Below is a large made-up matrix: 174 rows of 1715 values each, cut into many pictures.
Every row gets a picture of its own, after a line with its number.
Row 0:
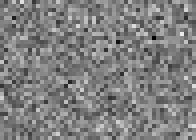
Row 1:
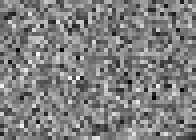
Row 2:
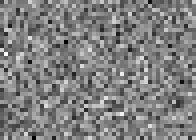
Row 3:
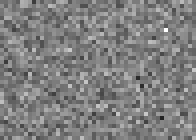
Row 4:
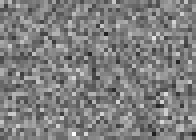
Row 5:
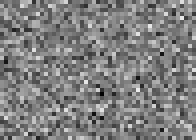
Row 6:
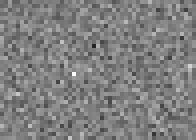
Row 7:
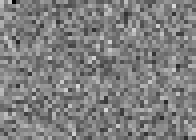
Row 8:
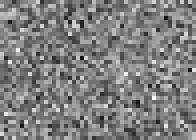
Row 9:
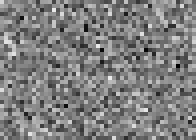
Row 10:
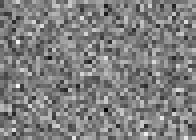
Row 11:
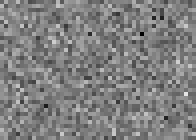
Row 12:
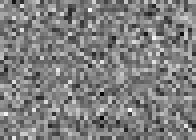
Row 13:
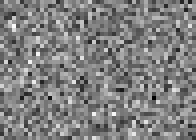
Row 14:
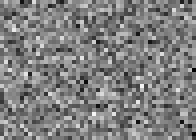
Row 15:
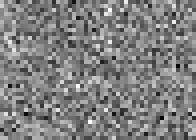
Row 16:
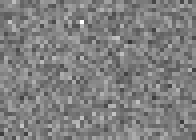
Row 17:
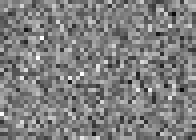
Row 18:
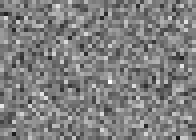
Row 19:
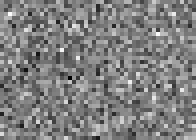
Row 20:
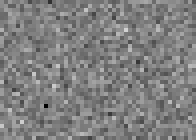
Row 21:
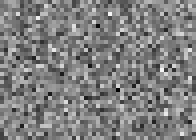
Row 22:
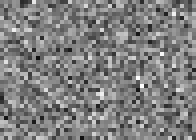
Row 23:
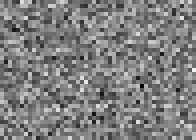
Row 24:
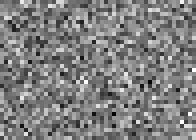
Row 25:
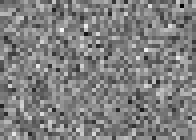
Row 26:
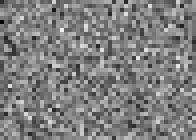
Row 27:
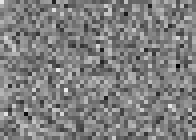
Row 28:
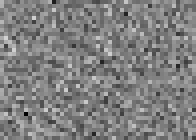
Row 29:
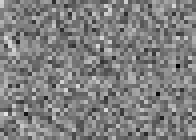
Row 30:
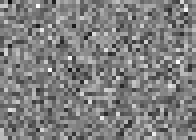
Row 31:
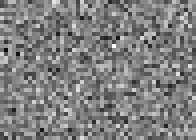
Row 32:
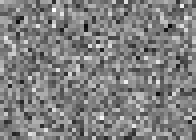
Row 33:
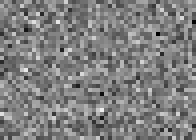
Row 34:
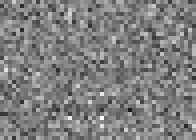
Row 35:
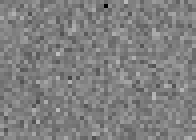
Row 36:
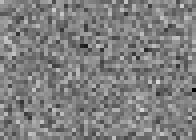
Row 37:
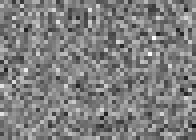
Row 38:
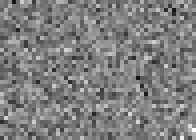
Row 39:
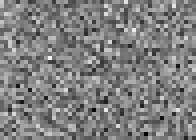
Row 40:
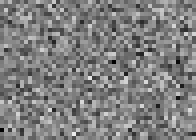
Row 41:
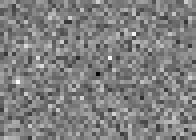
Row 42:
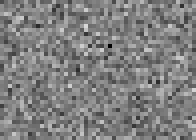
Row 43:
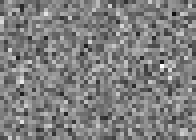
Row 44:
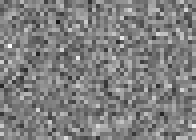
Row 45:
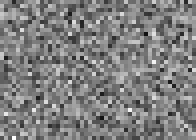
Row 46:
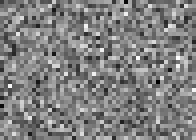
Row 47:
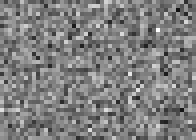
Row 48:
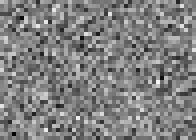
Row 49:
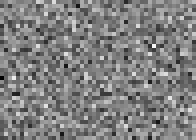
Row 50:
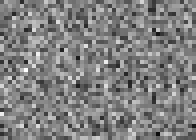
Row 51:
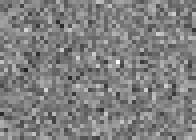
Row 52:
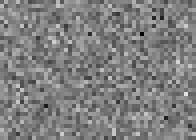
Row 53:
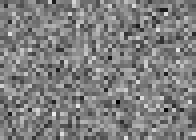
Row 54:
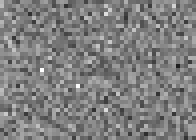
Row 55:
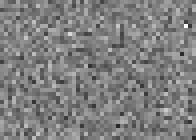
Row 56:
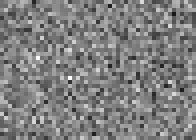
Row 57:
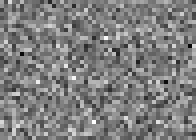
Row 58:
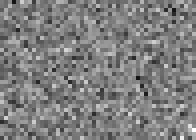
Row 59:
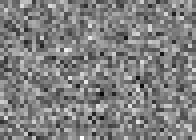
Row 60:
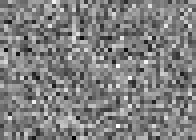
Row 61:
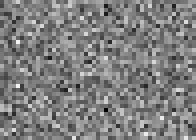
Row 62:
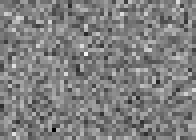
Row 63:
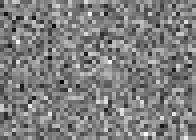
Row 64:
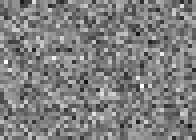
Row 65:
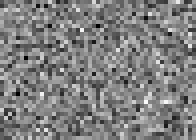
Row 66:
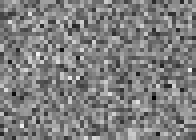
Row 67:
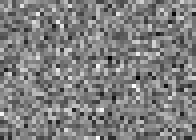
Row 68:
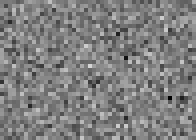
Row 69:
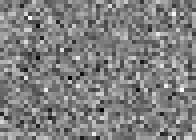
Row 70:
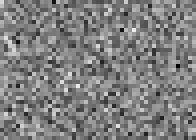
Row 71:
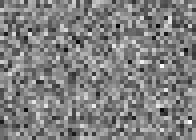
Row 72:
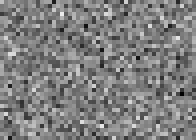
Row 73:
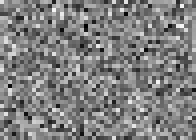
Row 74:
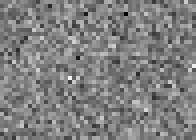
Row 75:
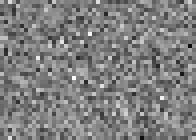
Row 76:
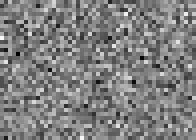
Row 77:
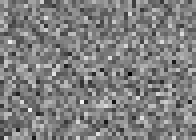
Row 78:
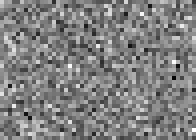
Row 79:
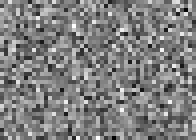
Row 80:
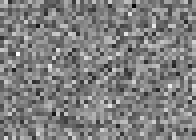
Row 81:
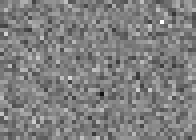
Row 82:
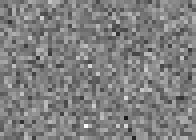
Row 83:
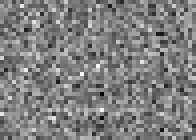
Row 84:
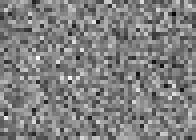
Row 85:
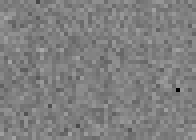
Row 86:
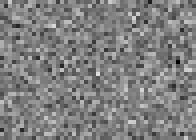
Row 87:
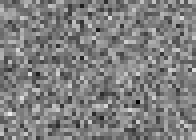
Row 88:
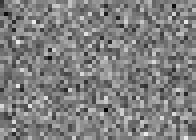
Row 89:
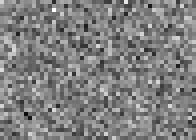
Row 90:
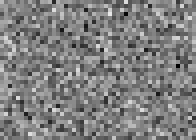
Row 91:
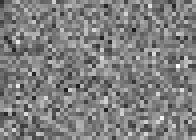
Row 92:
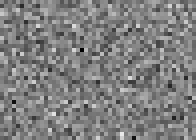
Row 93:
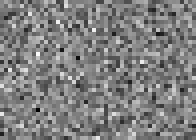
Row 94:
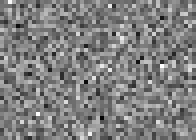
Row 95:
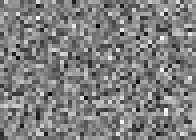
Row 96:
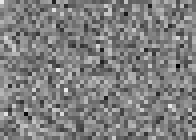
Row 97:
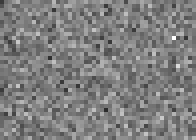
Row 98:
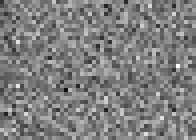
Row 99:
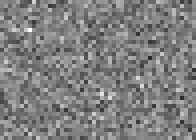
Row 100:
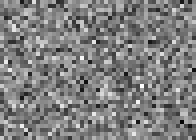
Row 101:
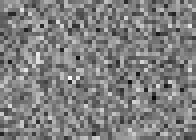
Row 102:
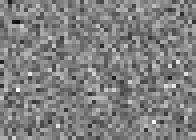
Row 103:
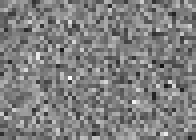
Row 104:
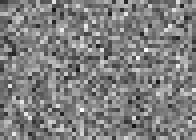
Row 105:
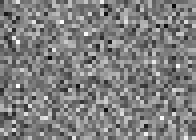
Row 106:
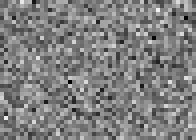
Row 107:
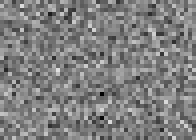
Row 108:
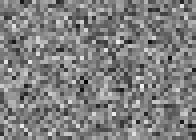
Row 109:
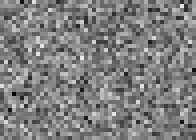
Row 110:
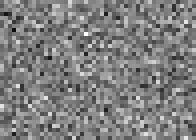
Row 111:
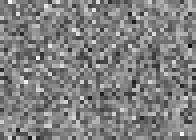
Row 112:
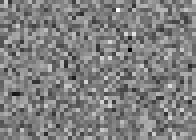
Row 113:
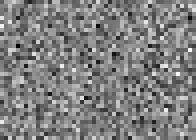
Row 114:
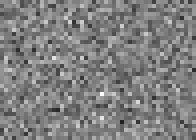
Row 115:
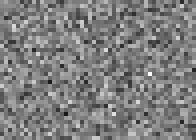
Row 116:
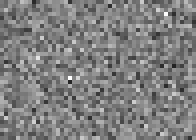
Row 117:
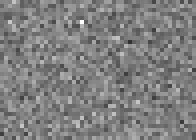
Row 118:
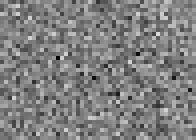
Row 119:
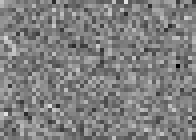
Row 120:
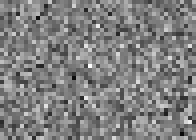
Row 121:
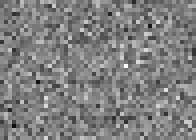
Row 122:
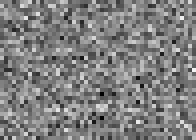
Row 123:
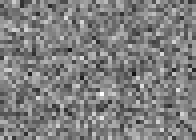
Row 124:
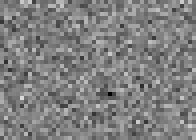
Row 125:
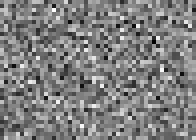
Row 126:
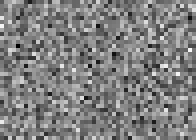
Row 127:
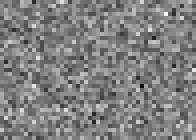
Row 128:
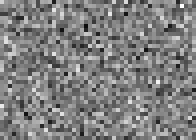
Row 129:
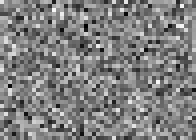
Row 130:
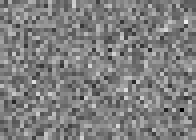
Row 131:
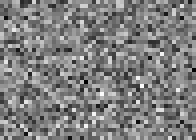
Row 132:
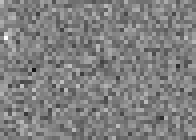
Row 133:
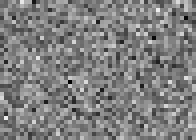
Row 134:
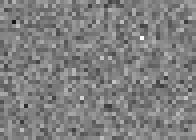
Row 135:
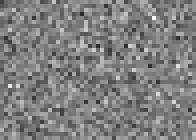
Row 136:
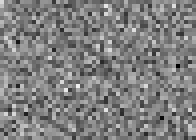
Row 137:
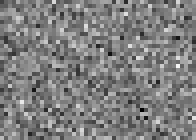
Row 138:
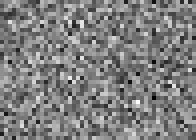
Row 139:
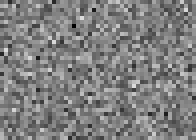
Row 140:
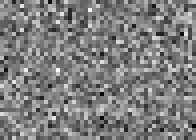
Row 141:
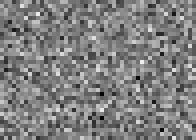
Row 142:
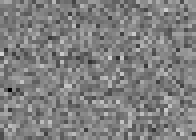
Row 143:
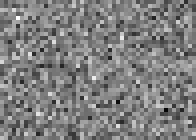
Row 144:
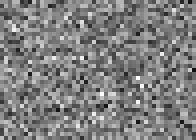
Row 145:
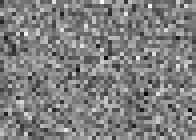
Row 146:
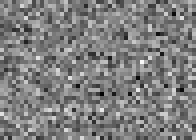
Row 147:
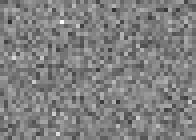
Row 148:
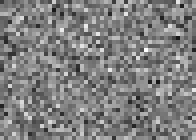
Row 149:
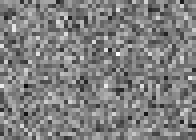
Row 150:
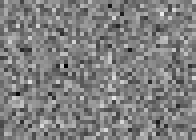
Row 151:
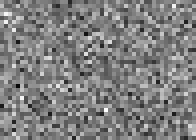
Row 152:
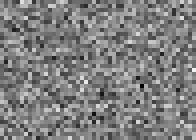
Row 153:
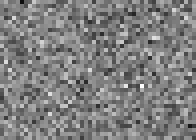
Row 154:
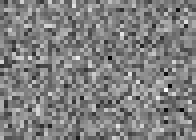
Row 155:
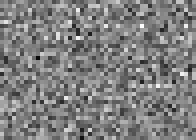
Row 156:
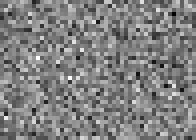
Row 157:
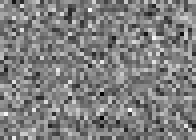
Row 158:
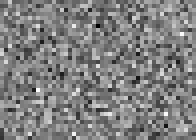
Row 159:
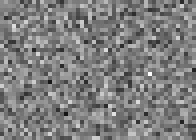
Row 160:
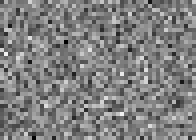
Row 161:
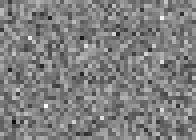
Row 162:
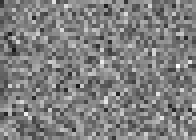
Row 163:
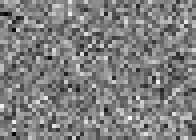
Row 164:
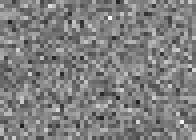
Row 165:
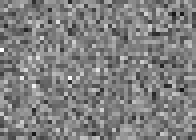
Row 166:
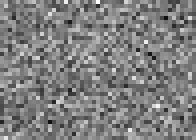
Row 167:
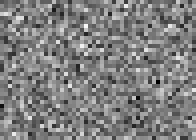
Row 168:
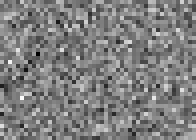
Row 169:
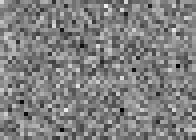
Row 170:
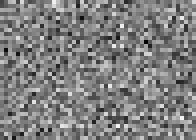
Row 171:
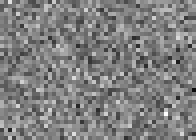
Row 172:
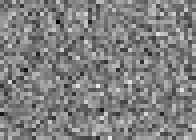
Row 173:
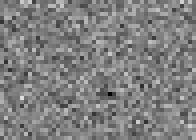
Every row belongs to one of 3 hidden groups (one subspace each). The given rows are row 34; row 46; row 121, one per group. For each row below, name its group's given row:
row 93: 34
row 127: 34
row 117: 34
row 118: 121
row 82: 121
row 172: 34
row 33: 34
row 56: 34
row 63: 46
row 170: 121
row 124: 34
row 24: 34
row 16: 34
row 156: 34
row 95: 121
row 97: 46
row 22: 34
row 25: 46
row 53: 121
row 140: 34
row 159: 34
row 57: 121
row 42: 46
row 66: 34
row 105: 46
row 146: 34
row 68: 121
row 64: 34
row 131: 34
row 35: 34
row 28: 46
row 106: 34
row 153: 34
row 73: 46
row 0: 34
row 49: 121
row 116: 34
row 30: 121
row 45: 34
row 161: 121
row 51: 34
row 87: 34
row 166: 121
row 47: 121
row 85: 34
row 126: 121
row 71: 121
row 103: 34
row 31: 121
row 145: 46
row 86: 121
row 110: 46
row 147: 121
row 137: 46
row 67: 34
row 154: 121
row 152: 34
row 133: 34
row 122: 34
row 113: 121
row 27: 46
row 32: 46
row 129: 46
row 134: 121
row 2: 121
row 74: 34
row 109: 34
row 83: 34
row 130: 121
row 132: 46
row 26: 46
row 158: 121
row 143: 121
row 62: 46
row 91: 46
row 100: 34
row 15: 46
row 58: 34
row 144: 34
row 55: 121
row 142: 121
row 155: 121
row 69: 34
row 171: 121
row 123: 34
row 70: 46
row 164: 34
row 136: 46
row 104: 46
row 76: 121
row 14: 34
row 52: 121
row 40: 121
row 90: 46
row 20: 121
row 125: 121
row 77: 121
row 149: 34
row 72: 46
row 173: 34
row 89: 46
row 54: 46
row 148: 46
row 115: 34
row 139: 121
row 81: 34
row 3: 34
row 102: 121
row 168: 34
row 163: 46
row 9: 46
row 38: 34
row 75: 121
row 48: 46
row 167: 46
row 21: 121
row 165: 34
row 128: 46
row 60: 121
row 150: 121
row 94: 121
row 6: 121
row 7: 46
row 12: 34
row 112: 121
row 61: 46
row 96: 46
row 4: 121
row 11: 121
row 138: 34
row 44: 34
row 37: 34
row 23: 34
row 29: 46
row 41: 121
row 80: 121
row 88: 46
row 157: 34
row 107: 34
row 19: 34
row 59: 34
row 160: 121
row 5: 34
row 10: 46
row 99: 34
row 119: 46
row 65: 121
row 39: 46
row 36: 46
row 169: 46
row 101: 34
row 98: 46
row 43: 121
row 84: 34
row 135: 46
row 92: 121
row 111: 121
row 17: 34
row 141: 34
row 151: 46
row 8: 34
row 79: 121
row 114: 34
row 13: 34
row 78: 46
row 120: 121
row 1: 34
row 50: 34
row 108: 34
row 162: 46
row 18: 46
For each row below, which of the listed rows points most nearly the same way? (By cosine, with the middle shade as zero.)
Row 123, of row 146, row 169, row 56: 169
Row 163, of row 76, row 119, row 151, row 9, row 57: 9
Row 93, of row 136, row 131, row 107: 107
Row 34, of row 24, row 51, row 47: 51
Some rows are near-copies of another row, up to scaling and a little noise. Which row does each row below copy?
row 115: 159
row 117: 16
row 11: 52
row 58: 38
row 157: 12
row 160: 2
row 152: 23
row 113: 126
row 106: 133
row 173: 124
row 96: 27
